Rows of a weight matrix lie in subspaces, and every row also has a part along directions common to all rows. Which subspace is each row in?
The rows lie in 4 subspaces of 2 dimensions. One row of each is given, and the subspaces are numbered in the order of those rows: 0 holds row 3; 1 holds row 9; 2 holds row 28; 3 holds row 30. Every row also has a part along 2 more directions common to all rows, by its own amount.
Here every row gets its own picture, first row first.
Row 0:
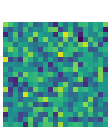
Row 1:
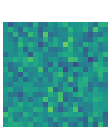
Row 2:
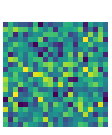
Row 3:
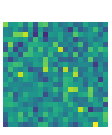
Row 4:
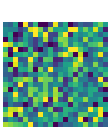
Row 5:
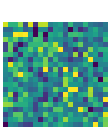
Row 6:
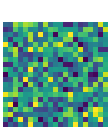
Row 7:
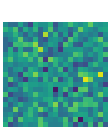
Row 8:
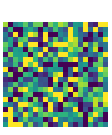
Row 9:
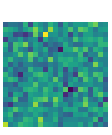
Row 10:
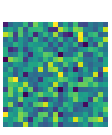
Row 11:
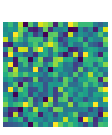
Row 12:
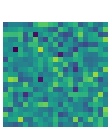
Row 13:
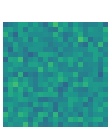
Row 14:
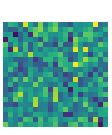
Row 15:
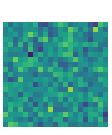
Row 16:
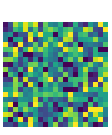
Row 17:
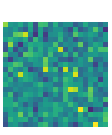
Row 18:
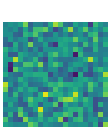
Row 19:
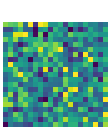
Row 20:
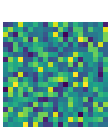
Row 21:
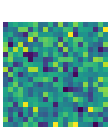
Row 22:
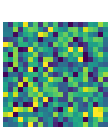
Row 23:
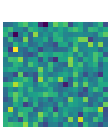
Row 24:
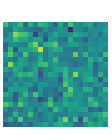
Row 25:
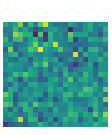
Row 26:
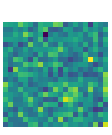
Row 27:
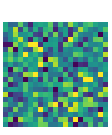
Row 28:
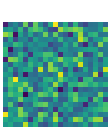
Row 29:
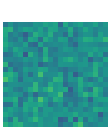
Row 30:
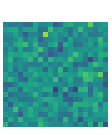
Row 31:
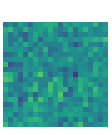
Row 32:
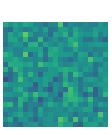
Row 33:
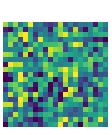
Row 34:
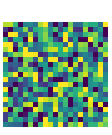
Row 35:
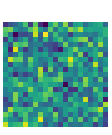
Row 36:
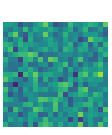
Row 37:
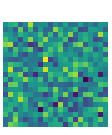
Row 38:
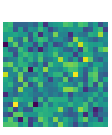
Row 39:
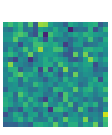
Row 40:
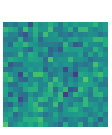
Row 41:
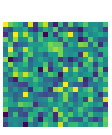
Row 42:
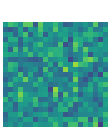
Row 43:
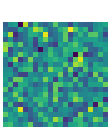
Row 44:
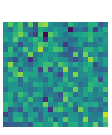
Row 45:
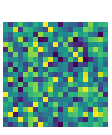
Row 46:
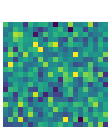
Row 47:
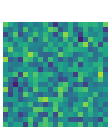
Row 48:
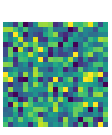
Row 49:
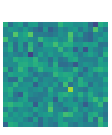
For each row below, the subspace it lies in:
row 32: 3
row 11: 0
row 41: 2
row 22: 0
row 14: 1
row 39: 1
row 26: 3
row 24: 3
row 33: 3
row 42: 1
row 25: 0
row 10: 2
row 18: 3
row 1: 1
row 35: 2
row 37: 3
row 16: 0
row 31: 3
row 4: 0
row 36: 2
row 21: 0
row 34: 2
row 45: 0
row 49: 1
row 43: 2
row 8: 1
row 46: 3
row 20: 2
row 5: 0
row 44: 1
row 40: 3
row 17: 0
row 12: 2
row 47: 2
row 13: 2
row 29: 3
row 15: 1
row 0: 2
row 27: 3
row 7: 3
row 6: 0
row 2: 1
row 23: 2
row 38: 0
